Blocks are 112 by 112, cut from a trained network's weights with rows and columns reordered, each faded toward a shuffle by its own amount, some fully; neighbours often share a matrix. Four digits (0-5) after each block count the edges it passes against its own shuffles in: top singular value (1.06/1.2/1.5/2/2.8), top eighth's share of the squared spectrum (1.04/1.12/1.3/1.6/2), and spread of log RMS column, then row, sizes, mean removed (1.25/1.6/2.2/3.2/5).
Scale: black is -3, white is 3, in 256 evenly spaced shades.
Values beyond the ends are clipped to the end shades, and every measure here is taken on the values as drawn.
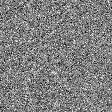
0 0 0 0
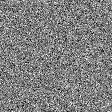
0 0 0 0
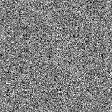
3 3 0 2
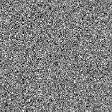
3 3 2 2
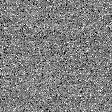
1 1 1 0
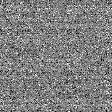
2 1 2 0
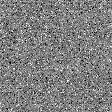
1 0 0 0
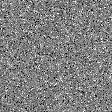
0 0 0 0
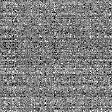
4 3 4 1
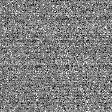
3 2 2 0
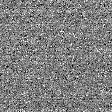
2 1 1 0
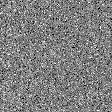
1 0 0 0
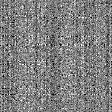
4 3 1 3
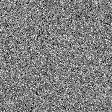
0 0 0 0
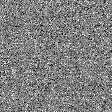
1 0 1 0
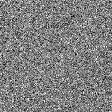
3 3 0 1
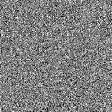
3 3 1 2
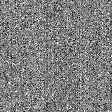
2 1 0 1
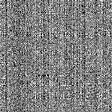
4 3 1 3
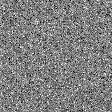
0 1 0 0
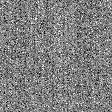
2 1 0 1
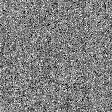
1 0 0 0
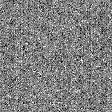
2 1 0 0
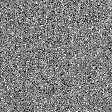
1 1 0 1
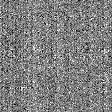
3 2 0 2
